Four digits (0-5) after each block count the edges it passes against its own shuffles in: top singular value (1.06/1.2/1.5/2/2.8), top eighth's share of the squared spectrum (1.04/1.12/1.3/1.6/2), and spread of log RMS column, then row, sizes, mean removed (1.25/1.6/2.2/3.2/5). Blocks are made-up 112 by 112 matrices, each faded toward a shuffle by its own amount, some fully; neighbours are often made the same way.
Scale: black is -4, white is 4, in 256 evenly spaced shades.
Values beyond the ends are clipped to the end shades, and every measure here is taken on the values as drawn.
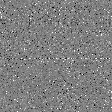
3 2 0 1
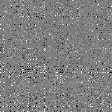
2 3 3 3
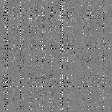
3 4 3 3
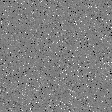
0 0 0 0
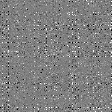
2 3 3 3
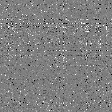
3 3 2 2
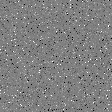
0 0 0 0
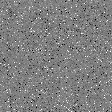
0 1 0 1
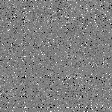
2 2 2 2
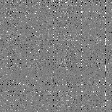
3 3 3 3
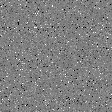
1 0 0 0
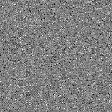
4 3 1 1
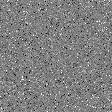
0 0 0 0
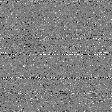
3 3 0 3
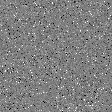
0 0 0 0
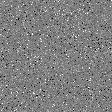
0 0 0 0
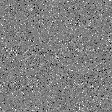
3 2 0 1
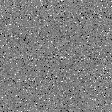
3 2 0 1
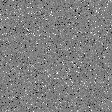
0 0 0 0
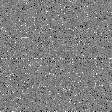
3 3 0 2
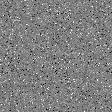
1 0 0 0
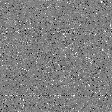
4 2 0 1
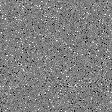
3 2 0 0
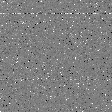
3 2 0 1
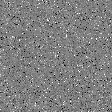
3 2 0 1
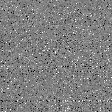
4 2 0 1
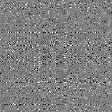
4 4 2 3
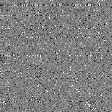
4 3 1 3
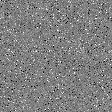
2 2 0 0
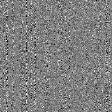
2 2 4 0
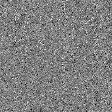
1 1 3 0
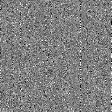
2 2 3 0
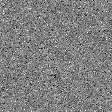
0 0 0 0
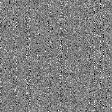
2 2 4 0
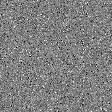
0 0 1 0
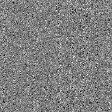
1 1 3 0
